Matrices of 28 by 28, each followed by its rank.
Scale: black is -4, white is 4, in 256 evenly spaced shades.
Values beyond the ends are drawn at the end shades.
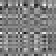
two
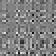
three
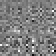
five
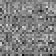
five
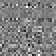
five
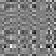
two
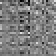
three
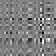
two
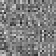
five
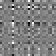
two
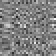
five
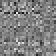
five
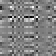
two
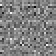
five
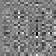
three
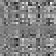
three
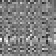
three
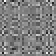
three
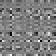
three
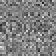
five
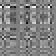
two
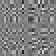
three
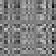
two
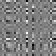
two
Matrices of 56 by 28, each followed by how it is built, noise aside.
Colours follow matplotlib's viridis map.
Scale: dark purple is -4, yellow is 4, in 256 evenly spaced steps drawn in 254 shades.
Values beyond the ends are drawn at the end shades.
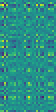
low rank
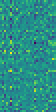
low rank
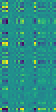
low rank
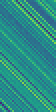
Toeplitz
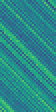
Toeplitz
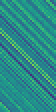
Toeplitz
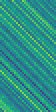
Toeplitz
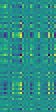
low rank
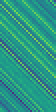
Toeplitz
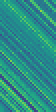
Toeplitz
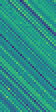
Toeplitz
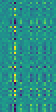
low rank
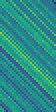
Toeplitz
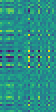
low rank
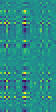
low rank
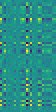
low rank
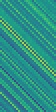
Toeplitz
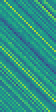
Toeplitz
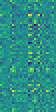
low rank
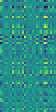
low rank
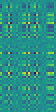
low rank
